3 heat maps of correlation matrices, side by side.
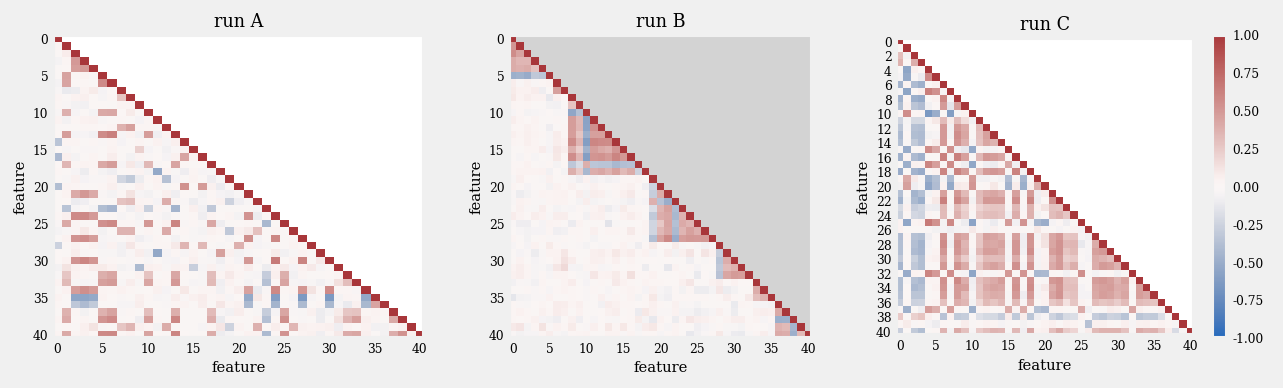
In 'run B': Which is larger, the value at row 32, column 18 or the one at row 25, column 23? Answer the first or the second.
the second
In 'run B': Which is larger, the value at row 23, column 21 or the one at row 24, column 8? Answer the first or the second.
the first
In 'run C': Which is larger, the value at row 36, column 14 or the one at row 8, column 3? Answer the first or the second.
the first
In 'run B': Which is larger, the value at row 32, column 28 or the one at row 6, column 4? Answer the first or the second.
the second
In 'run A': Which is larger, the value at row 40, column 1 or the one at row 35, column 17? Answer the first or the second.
the first
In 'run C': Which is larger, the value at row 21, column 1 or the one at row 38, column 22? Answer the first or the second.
the first
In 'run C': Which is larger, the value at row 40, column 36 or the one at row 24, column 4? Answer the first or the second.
the first
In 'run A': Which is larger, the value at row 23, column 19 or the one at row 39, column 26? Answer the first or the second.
the second
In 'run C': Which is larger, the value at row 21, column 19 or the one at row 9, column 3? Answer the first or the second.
the first
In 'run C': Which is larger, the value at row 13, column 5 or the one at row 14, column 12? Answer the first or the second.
the second
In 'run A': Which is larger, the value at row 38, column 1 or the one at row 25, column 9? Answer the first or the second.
the first
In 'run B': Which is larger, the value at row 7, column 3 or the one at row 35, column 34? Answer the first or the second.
the second
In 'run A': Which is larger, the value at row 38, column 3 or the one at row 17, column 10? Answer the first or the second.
the second
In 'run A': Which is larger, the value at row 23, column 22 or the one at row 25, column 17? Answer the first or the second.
the second
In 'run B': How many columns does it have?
41
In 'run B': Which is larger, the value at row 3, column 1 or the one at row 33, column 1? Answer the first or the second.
the first
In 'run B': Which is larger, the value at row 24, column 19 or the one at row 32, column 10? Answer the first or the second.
the second
